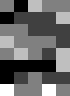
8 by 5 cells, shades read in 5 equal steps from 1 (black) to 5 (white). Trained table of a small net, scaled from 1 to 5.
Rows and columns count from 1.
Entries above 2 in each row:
4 1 2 4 4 1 1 5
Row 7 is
1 2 3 2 2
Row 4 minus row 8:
-1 0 0 -2 -1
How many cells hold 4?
6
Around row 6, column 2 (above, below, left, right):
4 2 1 1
